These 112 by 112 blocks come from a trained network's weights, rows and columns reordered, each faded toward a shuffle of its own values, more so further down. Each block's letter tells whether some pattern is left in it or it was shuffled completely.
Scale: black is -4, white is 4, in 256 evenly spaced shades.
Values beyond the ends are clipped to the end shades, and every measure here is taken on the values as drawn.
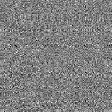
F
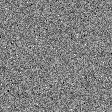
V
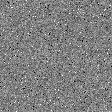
V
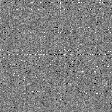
F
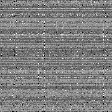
F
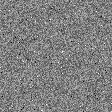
V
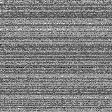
F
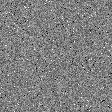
V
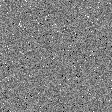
V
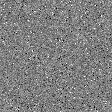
V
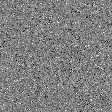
V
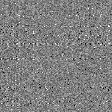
F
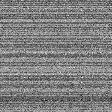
F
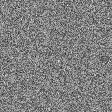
V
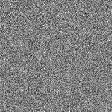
F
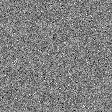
V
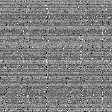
F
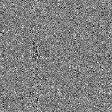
F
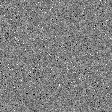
V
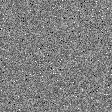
V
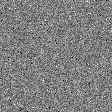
V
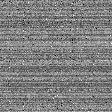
F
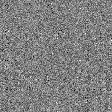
F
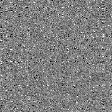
F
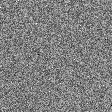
V
